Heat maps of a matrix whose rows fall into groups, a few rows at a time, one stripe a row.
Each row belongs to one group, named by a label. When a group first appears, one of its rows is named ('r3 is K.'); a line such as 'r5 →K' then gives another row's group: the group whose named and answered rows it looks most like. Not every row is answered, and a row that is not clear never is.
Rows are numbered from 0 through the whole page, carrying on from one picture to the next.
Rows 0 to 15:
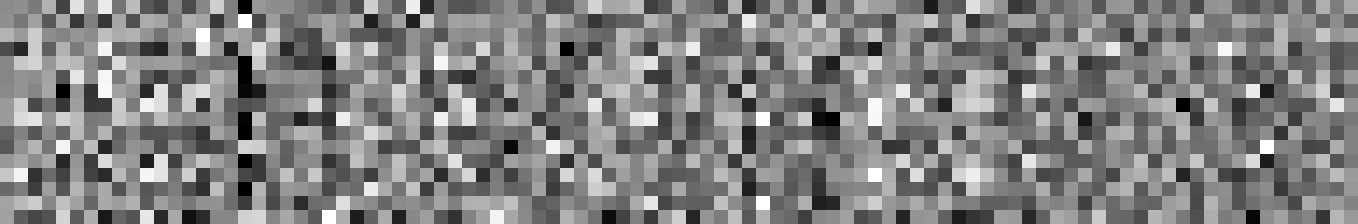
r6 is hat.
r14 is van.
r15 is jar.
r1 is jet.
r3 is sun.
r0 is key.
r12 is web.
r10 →jar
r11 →hat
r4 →van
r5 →key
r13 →key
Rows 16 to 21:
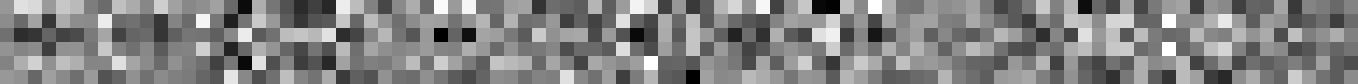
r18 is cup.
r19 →sun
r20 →van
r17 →sun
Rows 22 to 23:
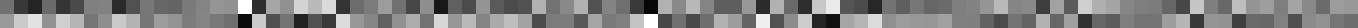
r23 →van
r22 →cup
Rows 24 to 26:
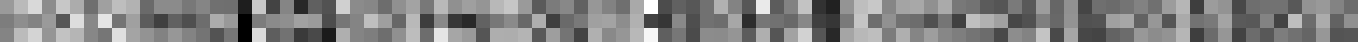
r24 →van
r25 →key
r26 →van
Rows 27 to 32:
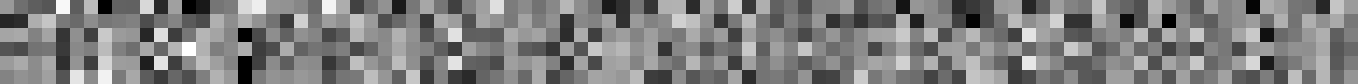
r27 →jar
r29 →hat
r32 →key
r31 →hat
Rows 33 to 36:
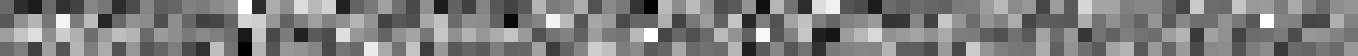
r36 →key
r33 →cup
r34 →jar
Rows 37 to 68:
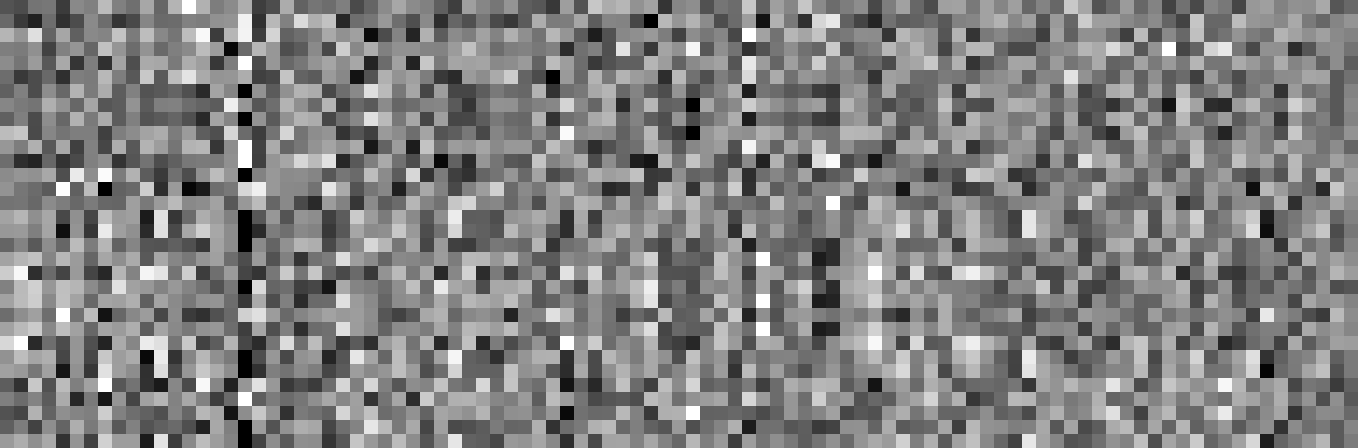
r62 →hat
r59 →jar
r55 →van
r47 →jet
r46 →web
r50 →jar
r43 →key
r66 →sun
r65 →jet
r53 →hat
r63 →hat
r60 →van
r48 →cup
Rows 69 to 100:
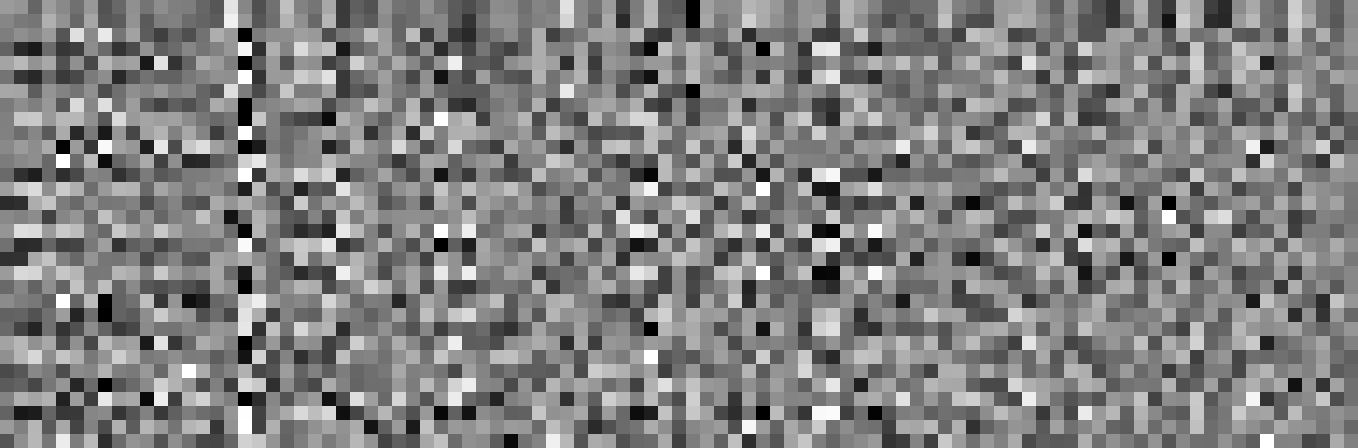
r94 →van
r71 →key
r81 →cup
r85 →van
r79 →hat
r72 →cup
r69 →web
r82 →van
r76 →key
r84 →sun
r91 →jet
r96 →jet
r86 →cup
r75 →web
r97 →hat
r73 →hat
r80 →jar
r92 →cup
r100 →jar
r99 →jet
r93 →hat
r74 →cup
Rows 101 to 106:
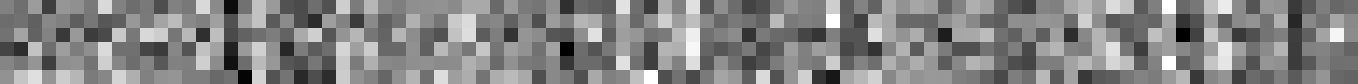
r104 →sun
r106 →van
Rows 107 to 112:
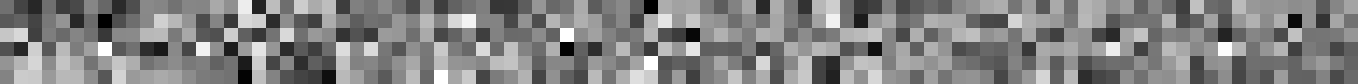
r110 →sun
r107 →cup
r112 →van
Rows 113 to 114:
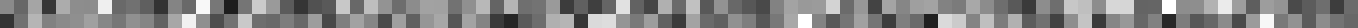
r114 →jar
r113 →sun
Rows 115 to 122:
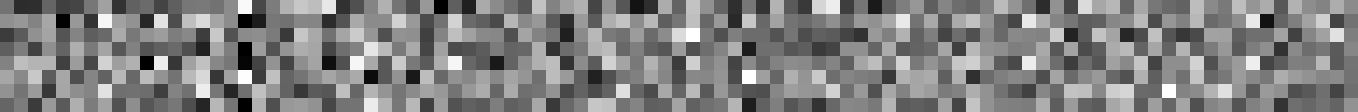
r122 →key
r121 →sun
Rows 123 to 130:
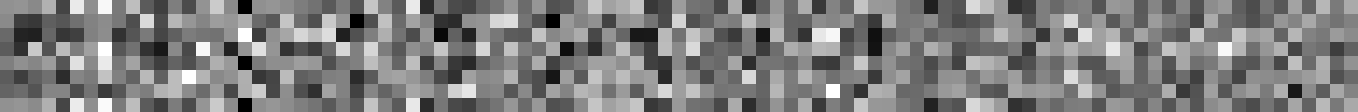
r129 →jet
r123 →key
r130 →key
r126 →sun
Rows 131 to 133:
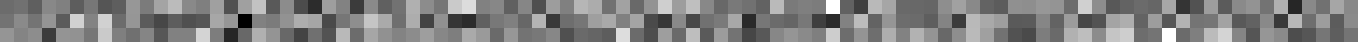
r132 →key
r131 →jet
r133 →sun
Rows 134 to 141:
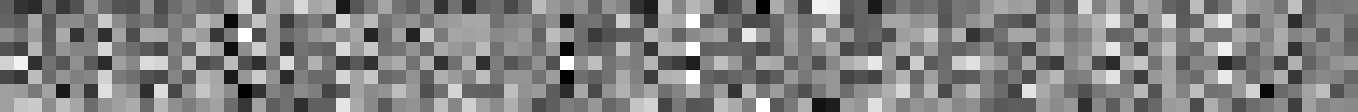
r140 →hat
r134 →cup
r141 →van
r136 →jet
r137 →sun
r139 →sun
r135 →sun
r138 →web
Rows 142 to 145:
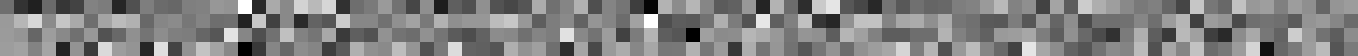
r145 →hat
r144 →web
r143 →van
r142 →cup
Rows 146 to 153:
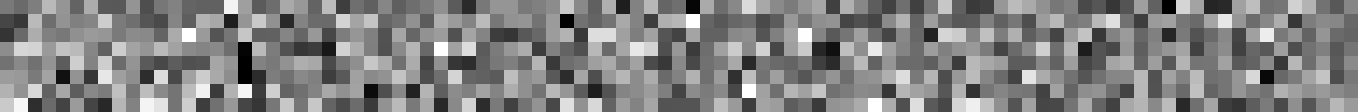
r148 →jar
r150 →key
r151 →hat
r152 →jet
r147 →sun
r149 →van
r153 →web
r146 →web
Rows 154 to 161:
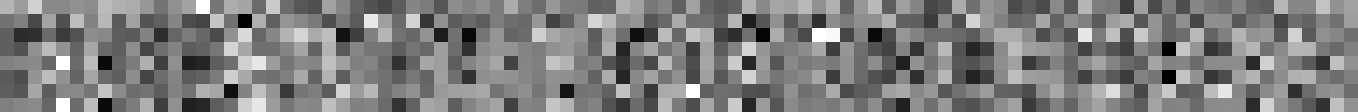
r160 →sun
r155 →key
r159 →web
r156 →cup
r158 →jar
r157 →web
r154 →jet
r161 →jar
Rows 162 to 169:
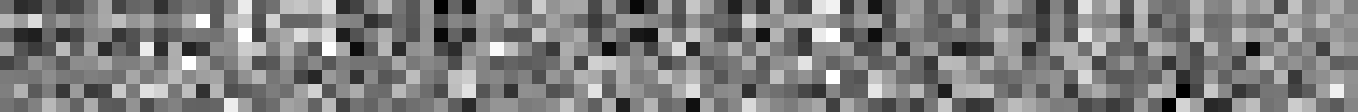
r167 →jet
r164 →cup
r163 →jet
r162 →cup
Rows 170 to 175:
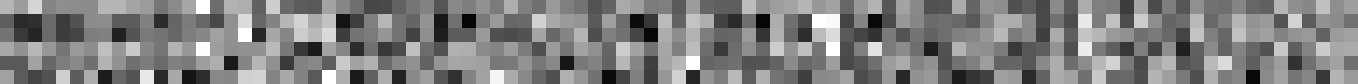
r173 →jet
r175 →jar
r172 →cup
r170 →jet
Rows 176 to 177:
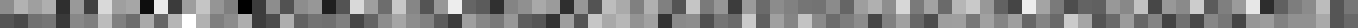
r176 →hat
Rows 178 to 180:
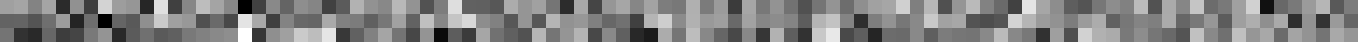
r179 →jet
